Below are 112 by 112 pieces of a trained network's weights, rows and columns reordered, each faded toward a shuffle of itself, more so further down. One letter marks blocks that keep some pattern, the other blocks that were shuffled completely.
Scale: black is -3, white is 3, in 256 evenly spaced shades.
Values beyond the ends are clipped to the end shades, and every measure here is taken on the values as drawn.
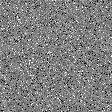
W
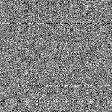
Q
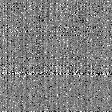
Q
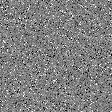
W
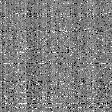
Q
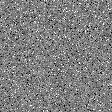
W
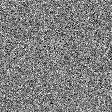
W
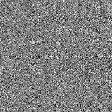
Q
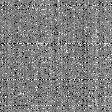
Q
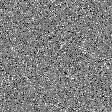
W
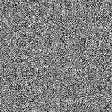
Q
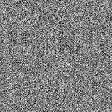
Q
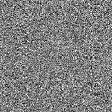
Q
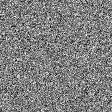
W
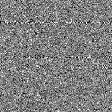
Q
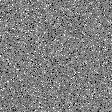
W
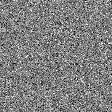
W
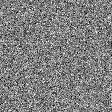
W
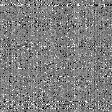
Q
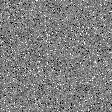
W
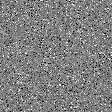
W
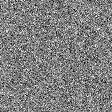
W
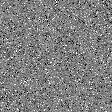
W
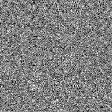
Q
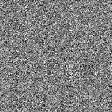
Q
